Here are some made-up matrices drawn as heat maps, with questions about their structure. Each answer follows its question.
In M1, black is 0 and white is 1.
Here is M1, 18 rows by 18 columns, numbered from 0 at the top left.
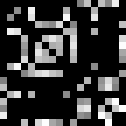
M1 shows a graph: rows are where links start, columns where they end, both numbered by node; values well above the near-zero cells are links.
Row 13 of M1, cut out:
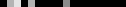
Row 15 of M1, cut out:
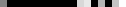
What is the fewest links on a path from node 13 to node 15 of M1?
4
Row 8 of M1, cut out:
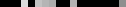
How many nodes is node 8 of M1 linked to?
6
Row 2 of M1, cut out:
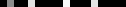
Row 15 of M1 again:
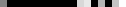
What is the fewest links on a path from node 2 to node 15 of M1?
4
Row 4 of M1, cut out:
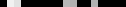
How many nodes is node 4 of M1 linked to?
5
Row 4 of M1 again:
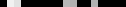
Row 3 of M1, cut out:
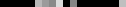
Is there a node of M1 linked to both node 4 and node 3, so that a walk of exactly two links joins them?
yes
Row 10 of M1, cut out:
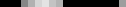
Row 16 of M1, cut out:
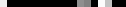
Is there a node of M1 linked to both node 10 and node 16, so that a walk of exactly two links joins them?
no
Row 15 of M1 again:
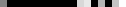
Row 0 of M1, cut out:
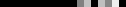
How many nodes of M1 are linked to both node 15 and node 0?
4
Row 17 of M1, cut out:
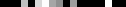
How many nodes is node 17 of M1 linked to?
7
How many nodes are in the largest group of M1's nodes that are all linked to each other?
7
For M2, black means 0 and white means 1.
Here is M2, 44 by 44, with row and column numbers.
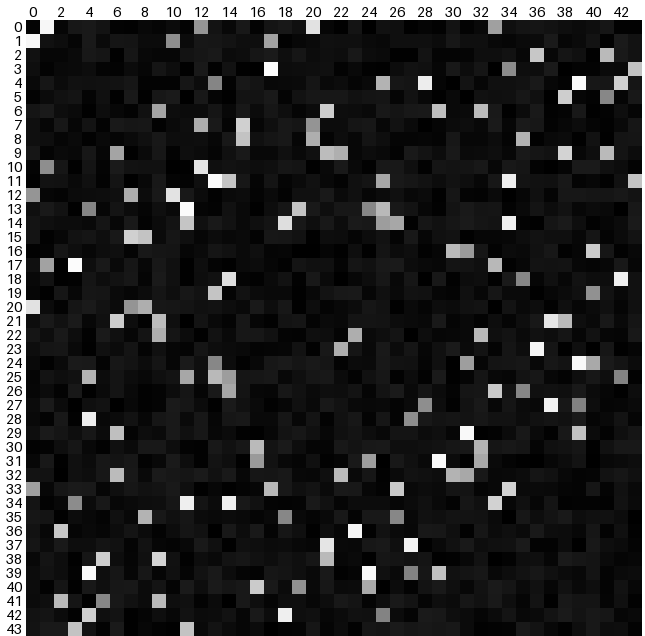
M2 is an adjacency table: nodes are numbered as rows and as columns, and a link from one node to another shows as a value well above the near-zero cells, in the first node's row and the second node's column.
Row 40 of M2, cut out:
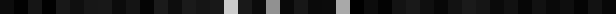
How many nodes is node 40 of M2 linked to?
3
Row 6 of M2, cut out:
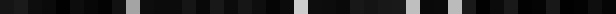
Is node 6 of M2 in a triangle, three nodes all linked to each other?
yes
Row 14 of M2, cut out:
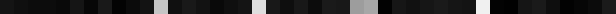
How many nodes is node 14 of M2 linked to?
5
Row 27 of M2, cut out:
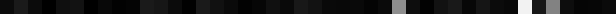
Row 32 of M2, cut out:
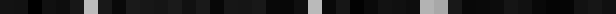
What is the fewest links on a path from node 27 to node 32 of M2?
4
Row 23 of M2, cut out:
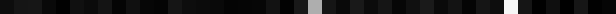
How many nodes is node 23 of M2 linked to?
2
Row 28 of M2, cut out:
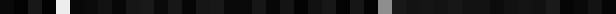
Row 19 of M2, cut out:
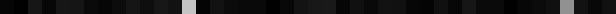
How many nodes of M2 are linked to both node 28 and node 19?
0
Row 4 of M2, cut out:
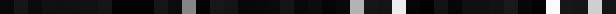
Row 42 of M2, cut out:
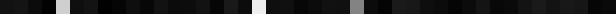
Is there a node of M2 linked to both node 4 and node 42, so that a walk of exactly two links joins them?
yes
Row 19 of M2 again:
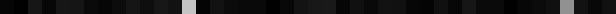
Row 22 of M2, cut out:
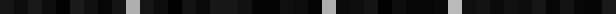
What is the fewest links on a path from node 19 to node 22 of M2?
5
